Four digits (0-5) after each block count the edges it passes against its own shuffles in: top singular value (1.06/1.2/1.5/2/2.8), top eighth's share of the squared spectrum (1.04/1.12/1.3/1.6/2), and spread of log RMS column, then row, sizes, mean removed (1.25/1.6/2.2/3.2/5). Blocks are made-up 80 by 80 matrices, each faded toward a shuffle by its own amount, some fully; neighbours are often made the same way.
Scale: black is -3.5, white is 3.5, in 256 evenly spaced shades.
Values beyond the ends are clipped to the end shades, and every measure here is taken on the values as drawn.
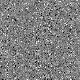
1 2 2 1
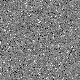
0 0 0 0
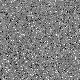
0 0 0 0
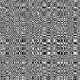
5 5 4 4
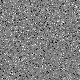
2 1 0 0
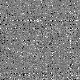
2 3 2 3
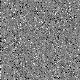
1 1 2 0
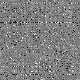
4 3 0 2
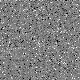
2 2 0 0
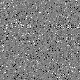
3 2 0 1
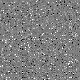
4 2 1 1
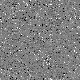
3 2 0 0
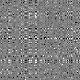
5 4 3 3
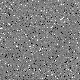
2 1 0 0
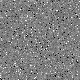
2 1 0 0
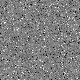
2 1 0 0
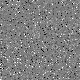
2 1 0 0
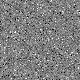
0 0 0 0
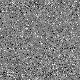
1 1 0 2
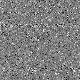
1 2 0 2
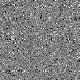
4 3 1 2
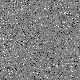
2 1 0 0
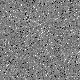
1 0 0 0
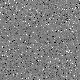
2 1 0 0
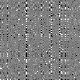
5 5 3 2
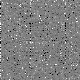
4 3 1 1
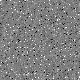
2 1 0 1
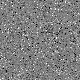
2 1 0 0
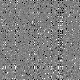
4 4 3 2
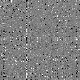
4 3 2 1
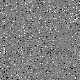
3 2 1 1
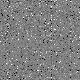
3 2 1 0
